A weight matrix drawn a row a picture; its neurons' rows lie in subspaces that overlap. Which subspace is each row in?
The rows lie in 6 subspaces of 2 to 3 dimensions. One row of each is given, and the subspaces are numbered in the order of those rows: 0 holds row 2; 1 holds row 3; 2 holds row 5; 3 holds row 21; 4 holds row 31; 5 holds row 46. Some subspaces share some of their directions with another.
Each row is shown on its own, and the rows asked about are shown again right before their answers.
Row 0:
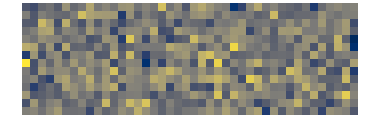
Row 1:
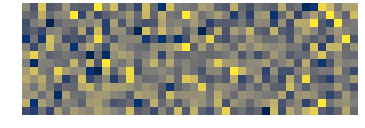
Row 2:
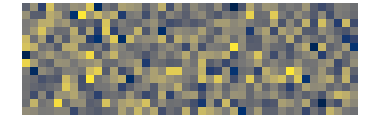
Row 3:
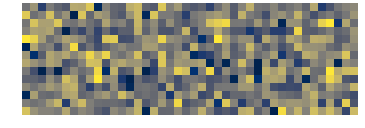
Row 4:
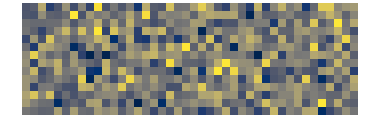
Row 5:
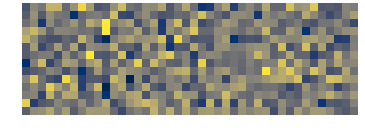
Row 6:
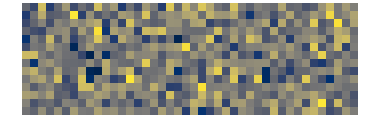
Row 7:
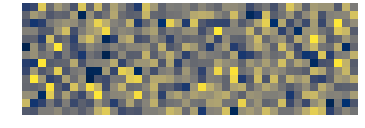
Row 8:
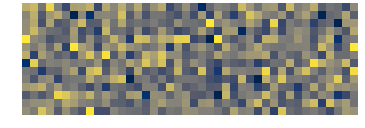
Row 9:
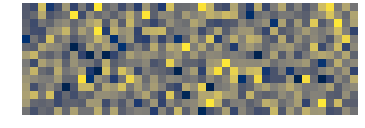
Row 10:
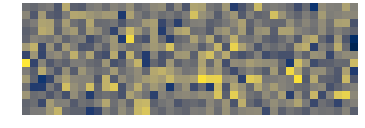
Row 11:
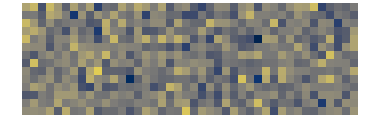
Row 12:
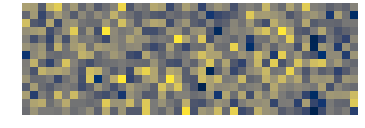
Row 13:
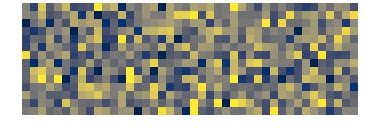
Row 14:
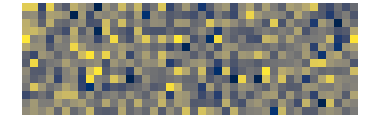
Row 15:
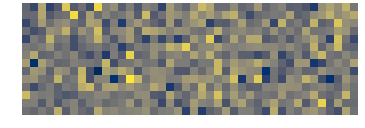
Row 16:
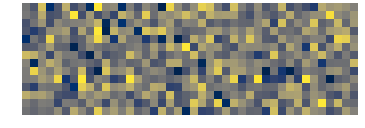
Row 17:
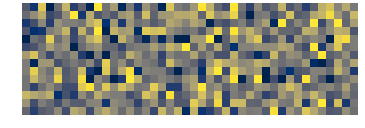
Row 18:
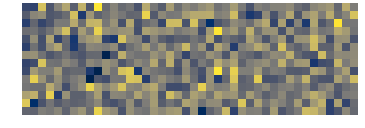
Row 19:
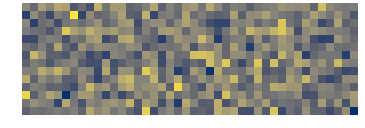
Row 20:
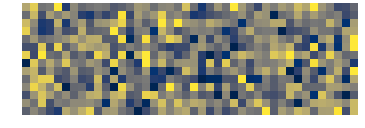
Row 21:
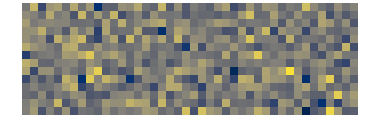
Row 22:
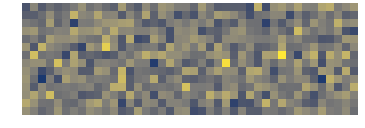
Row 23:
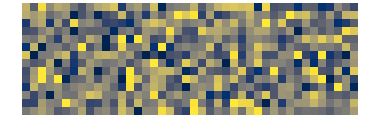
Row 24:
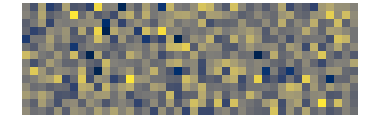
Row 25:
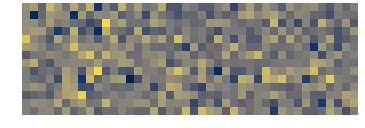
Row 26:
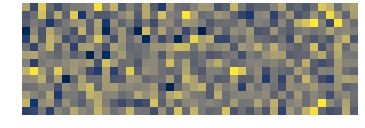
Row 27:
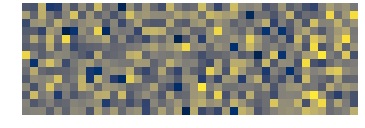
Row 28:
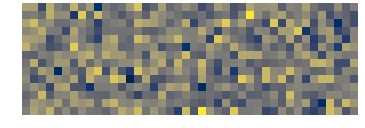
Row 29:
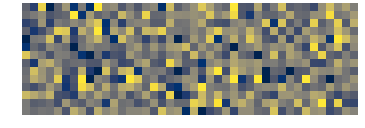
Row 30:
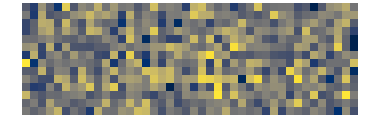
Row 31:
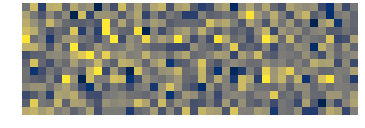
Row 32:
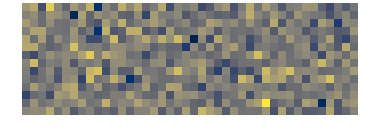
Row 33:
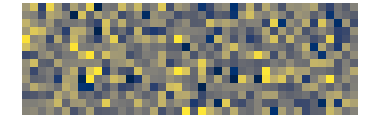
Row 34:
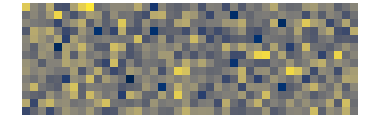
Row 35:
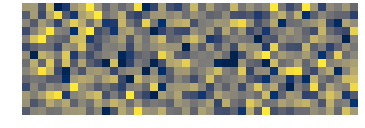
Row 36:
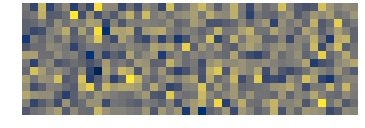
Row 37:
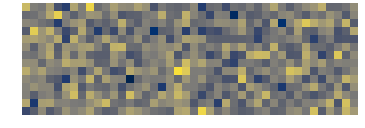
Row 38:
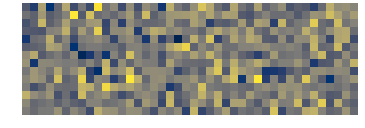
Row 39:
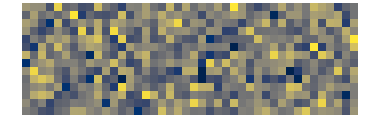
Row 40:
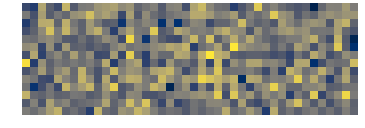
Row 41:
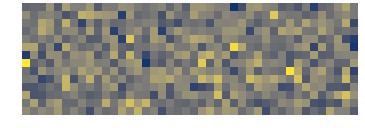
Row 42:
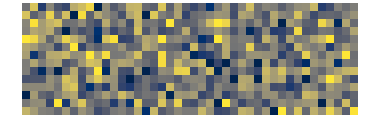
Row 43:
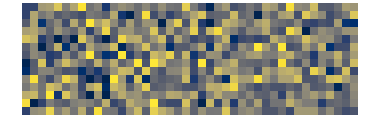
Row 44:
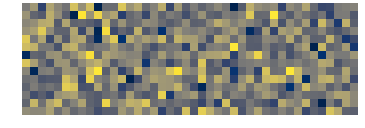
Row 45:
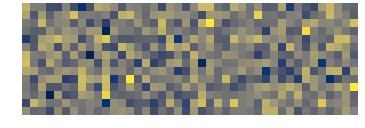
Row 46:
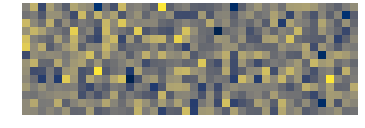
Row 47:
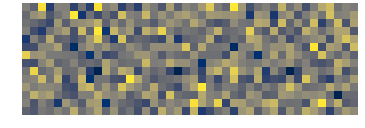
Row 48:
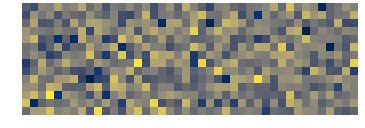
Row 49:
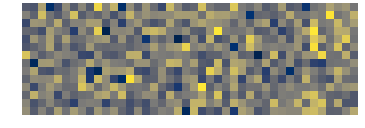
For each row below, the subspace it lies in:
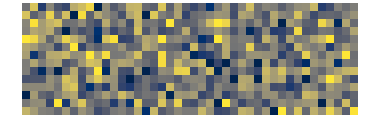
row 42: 1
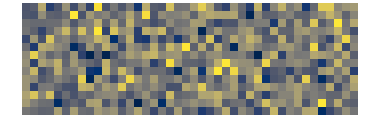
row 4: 5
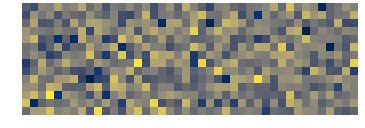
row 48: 2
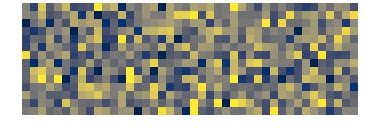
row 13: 5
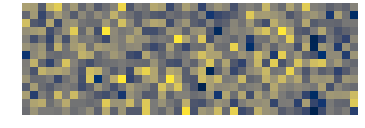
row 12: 1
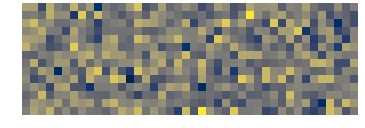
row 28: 2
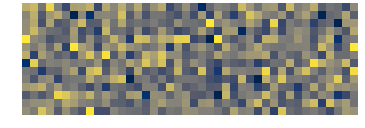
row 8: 3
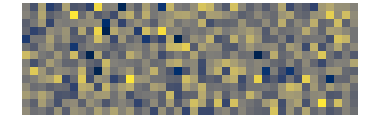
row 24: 2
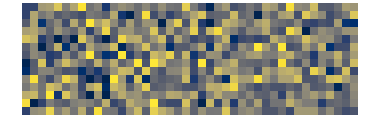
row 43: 2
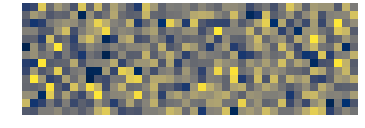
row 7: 2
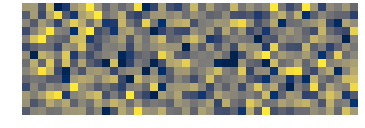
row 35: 4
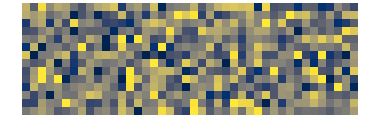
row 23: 5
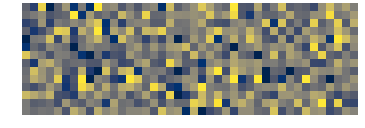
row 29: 4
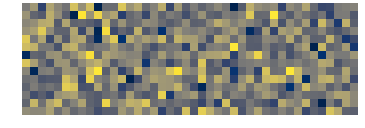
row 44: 0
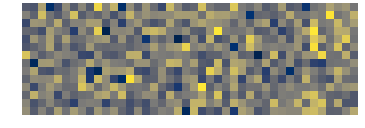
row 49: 1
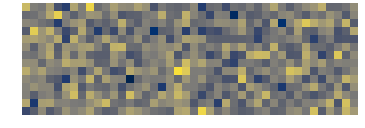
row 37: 4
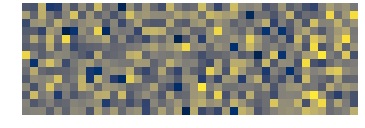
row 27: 1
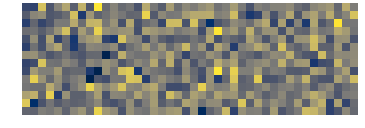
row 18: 2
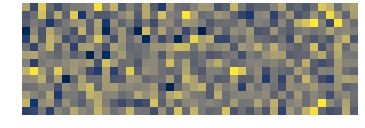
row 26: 4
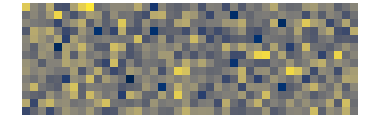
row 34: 4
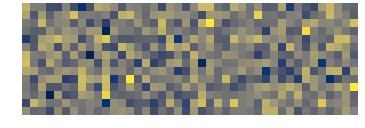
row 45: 2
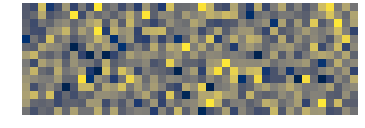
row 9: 5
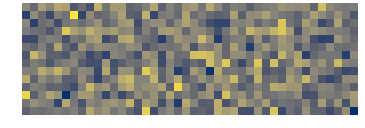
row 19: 1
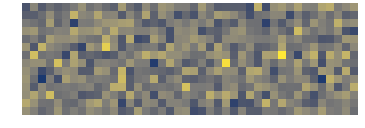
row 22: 5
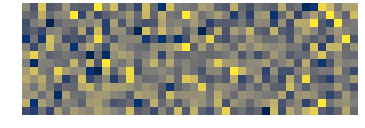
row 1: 4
